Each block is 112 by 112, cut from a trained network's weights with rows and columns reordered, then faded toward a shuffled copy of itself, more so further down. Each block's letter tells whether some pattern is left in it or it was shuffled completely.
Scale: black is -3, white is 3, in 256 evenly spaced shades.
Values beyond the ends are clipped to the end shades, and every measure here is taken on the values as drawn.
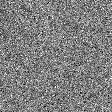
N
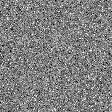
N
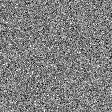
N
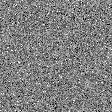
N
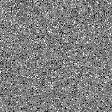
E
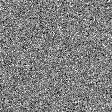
N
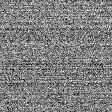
E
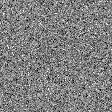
N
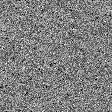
N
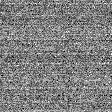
E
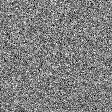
N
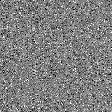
E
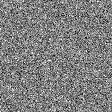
N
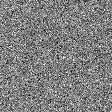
N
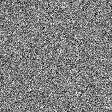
E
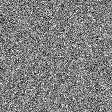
N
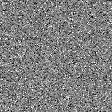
E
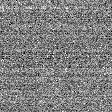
E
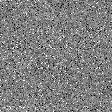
E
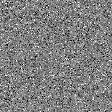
E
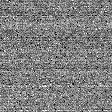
E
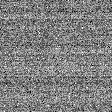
E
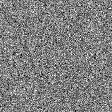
E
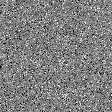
N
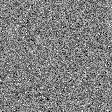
N
